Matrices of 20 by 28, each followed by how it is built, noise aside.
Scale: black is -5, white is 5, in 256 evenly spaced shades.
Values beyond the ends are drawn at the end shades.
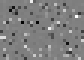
sparse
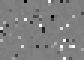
sparse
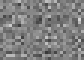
low rank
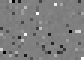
sparse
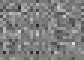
low rank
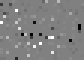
sparse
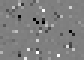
sparse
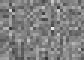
low rank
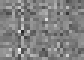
low rank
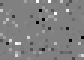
sparse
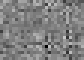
low rank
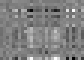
low rank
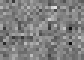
low rank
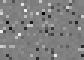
sparse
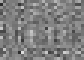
low rank
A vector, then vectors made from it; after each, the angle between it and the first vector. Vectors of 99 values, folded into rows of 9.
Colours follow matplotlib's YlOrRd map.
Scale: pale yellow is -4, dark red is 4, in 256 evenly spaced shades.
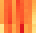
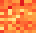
orthogonal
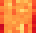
nearly opposite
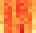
nearly parallel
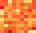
orthogonal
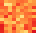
partly opposed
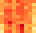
nearly parallel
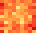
partly opposed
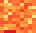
orthogonal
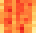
nearly parallel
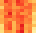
nearly parallel
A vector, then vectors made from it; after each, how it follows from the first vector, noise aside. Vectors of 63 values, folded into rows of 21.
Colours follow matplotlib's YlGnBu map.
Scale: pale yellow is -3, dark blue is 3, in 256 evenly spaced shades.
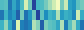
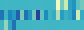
partly zeroed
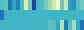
partly zeroed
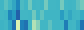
partly zeroed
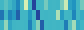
partly zeroed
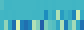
partly zeroed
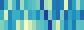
reversed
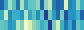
reversed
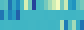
partly zeroed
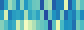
reversed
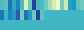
partly zeroed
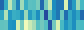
reversed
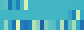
partly zeroed
